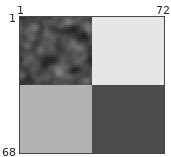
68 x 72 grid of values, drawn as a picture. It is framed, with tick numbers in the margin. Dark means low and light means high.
It is made of 2 by 2 panels. Panel 1,1: low, blotchy. Panel 1,2: very high, flat. Panel 2,1: high, flat. Panel 2,2: low, flat.
